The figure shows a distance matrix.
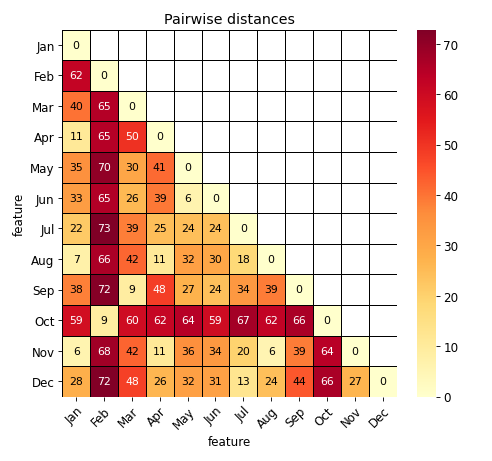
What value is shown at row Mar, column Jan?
40
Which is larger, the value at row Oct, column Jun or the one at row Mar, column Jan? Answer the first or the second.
the first
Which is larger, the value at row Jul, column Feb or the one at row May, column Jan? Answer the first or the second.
the first
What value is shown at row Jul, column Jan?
22
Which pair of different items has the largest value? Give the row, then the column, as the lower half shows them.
Jul, Feb
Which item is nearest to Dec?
Jul
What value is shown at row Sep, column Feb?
72
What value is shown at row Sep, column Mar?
9
